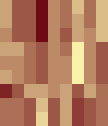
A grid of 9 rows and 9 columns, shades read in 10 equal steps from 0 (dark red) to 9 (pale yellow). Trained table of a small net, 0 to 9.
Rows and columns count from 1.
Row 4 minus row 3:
1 3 1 3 0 1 3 0 -4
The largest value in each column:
6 6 6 8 5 6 9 6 7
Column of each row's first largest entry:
7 9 9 7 7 7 3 4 4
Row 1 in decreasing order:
7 7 6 5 4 4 3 3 0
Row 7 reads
1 3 6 6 5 6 3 6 4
